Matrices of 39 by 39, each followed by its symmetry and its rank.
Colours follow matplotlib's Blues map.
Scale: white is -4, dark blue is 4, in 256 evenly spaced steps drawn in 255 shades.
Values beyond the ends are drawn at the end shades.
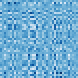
neither, rank three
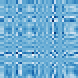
antisymmetric, rank two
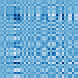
symmetric, rank two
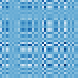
symmetric, rank one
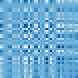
symmetric, rank two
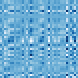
neither, rank two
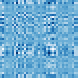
antisymmetric, rank two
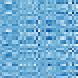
neither, rank three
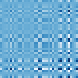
symmetric, rank one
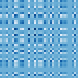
symmetric, rank one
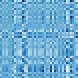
neither, rank two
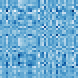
neither, rank three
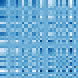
symmetric, rank two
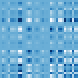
symmetric, rank one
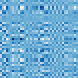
neither, rank two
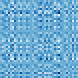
antisymmetric, rank two
